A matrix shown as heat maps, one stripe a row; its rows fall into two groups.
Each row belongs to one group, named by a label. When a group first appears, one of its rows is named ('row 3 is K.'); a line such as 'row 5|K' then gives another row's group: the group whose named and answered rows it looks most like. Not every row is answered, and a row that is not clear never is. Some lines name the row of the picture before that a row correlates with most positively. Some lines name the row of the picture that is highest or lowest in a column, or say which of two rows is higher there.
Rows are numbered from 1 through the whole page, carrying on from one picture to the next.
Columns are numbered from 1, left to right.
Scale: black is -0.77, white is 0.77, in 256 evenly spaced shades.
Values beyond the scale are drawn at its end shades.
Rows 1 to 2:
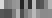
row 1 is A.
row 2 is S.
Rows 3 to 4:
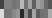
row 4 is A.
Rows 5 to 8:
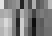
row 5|A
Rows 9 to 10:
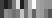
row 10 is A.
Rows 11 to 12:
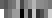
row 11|S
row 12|A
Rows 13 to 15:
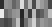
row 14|A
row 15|S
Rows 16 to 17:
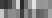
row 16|S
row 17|A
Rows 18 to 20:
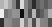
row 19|A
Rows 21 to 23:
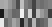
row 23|A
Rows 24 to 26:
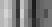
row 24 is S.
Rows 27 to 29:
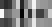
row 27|S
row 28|A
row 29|S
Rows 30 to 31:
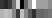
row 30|S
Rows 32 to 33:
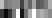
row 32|A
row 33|S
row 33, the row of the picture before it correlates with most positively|30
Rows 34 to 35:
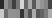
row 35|A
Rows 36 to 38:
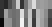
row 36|S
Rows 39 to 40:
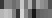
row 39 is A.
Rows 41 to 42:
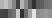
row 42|S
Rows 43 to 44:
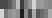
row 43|S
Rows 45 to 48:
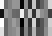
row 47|A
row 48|A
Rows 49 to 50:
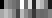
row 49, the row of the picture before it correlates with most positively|46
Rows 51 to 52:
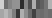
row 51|A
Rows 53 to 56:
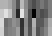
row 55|A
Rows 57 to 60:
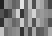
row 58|S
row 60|A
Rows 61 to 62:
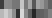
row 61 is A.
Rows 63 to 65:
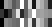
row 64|S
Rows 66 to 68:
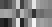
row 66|S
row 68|S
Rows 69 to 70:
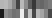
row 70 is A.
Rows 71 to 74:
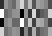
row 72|A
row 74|A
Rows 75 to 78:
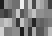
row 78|A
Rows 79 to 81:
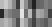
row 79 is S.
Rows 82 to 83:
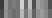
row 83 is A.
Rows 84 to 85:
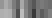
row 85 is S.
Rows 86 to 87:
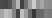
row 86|S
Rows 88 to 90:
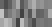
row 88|S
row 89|A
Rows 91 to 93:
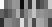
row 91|A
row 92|S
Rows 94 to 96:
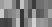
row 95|A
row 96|S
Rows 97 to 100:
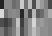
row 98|A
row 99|S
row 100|S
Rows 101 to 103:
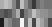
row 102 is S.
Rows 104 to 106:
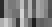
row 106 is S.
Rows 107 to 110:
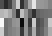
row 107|S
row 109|A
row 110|A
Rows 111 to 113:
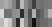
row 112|A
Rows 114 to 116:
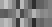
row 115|S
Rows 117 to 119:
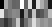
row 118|A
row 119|S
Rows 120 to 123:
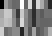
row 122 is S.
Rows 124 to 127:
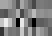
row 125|S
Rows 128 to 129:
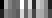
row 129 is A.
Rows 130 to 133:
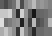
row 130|S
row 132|A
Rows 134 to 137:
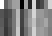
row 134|A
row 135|S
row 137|S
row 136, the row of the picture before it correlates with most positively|130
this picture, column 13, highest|134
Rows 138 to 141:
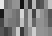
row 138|A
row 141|S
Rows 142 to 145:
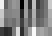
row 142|A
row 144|A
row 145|S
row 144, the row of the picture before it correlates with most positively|138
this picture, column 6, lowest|142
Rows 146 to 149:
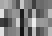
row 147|A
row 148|S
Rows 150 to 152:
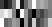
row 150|S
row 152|A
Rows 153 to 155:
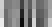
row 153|A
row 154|A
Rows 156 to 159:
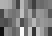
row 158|S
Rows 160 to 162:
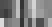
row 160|S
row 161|S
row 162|A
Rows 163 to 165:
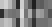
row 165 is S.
